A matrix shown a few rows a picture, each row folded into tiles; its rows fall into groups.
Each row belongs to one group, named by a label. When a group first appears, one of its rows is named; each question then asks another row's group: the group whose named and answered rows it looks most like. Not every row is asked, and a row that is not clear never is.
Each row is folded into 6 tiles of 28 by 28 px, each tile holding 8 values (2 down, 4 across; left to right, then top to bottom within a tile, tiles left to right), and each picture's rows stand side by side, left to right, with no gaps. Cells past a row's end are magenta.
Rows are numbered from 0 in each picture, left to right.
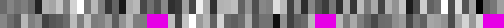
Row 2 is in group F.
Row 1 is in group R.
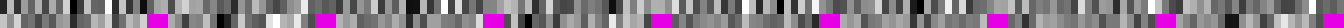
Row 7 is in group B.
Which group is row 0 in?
F
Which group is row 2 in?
F
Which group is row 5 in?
F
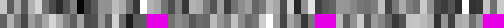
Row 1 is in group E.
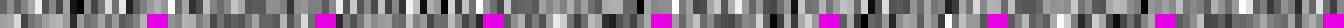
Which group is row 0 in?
F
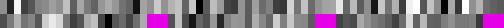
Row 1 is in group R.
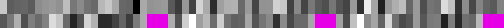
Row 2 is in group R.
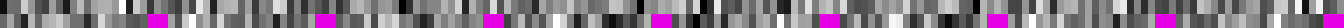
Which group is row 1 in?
R
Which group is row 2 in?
E
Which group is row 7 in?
E
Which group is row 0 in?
E
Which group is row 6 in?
R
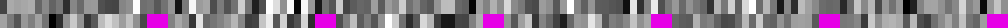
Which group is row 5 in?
E
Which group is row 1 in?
E
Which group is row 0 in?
B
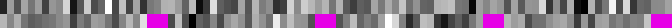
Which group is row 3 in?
F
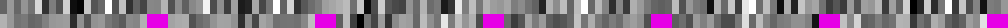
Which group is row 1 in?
F
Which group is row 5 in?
F
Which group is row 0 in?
F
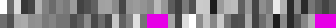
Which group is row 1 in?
R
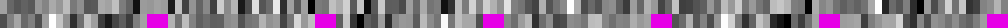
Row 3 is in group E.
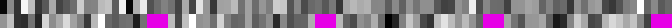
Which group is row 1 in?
R
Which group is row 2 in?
B
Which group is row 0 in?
E
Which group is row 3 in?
B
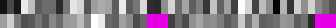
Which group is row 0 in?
E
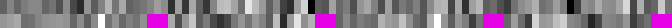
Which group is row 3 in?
E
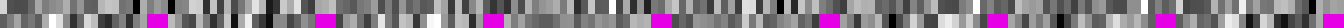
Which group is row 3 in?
F
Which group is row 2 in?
E
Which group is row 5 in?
B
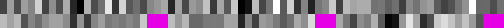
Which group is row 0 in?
F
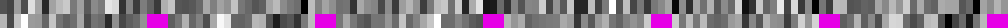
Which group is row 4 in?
F
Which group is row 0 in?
R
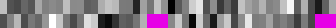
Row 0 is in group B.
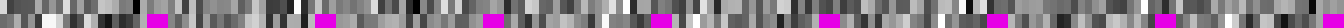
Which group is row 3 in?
E
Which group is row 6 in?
B
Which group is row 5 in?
E
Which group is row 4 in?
R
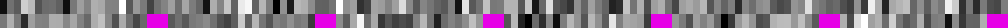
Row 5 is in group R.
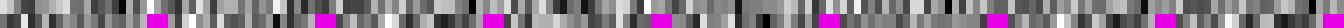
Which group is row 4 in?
E
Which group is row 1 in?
R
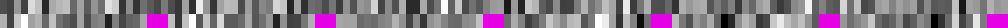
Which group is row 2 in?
F
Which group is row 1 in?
R
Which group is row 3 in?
E
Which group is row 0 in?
R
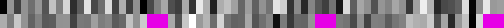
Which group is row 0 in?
F
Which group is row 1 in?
R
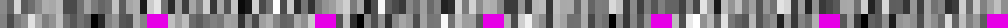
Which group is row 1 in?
F
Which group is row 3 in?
R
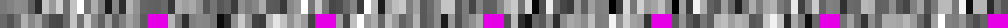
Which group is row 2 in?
R
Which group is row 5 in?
E
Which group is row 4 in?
E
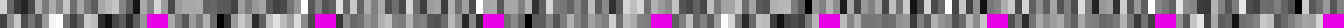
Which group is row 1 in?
B
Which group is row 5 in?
F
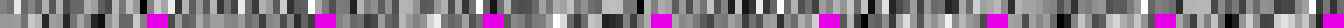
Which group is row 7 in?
B
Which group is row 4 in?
F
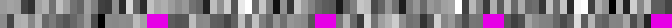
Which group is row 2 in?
E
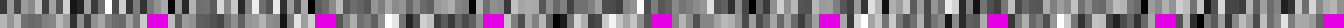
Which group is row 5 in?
R
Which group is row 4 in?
F
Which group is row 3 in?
B
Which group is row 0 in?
F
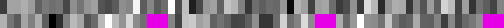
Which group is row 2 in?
R
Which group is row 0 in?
B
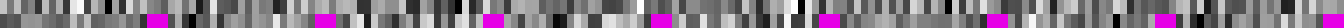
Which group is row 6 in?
R
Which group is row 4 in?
E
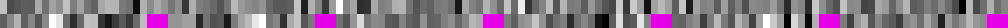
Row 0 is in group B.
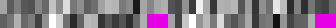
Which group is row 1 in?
R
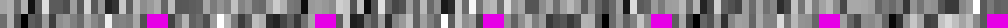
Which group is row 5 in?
B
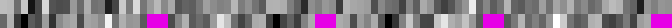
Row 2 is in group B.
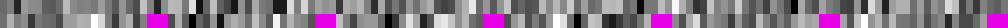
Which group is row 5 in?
R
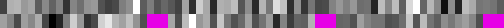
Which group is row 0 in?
B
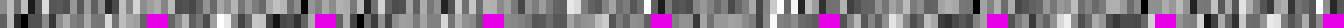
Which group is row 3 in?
E
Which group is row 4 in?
E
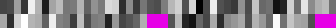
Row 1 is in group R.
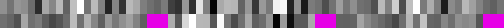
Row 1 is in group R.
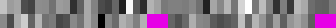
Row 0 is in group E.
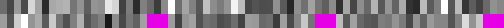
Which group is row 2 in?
F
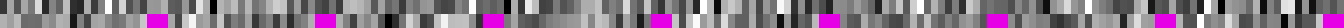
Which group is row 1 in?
R
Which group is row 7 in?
R
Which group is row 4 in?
R
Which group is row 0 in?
F
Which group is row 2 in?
B
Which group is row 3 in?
E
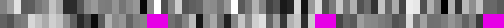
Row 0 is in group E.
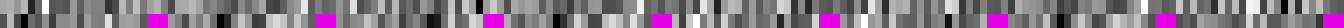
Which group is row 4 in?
R
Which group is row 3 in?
B
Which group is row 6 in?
B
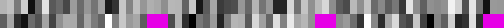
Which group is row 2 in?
E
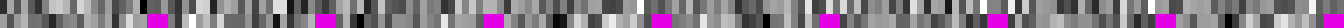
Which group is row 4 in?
E
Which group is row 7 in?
B
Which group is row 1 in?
R
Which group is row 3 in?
B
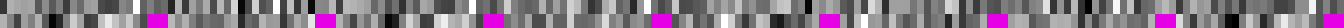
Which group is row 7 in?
B
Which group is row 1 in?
F
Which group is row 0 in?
B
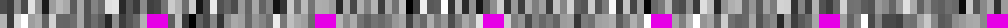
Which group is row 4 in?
R
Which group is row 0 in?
R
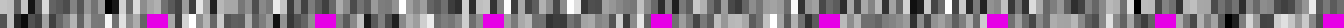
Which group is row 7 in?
B
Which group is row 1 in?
R
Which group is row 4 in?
E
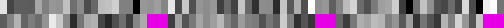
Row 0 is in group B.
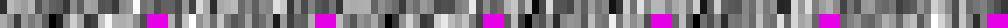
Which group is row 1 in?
R
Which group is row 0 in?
B
